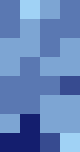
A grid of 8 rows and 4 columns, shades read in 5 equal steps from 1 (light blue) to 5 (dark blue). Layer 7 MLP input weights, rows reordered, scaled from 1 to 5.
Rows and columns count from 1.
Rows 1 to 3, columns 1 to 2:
3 1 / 3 2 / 2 2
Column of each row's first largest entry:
1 1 3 2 4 1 2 1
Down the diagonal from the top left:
3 2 3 2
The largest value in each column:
5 5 4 4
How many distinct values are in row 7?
2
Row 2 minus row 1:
0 1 1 0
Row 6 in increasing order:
2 2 3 3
